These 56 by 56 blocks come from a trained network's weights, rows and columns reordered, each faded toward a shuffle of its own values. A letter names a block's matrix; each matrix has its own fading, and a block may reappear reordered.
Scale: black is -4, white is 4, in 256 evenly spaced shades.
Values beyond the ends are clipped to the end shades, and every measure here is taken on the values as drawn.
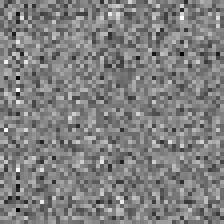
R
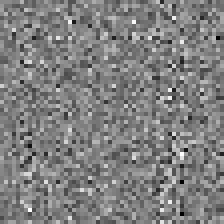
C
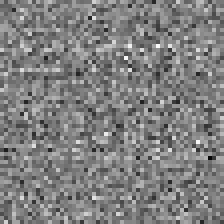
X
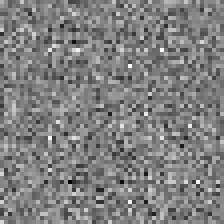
X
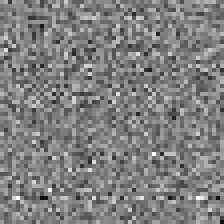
X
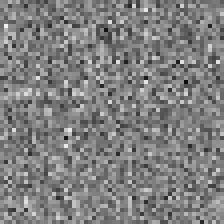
X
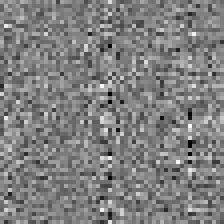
C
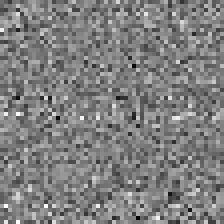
X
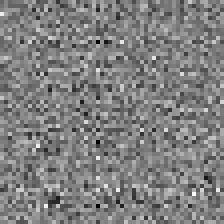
R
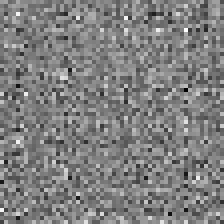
R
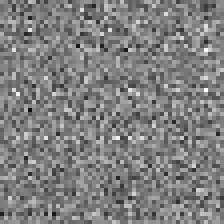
X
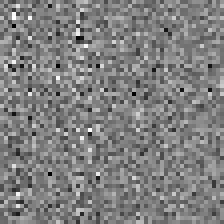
C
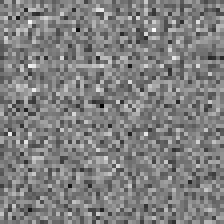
X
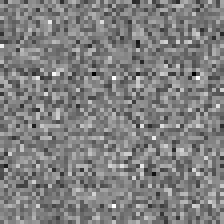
X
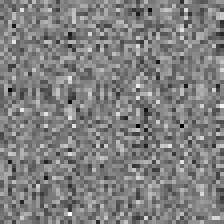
C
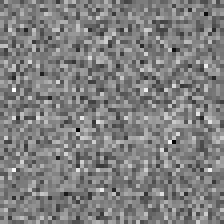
X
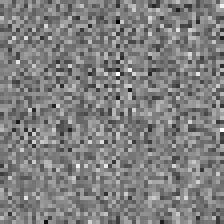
R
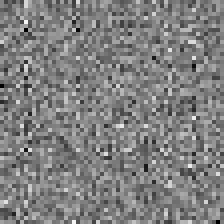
C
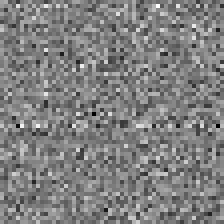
X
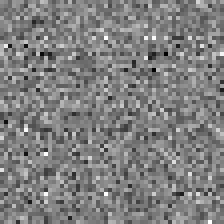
X
